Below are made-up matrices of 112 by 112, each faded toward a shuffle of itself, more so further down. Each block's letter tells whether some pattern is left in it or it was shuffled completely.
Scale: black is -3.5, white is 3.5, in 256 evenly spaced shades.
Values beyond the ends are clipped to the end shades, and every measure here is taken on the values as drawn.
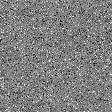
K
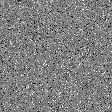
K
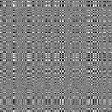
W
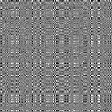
W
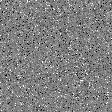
K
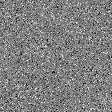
K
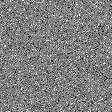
K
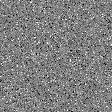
K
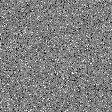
K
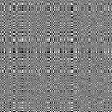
W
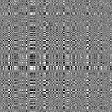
W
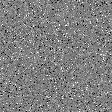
K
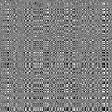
W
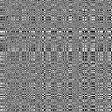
W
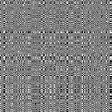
W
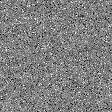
K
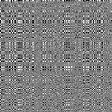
W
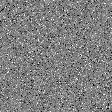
K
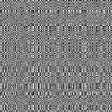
W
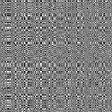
W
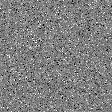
K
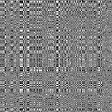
W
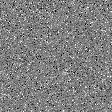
K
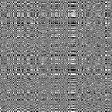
W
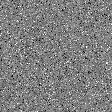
K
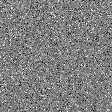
K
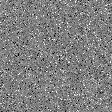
K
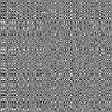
W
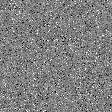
K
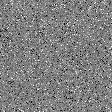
K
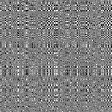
W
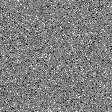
K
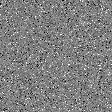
K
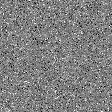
K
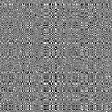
W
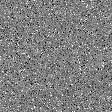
K
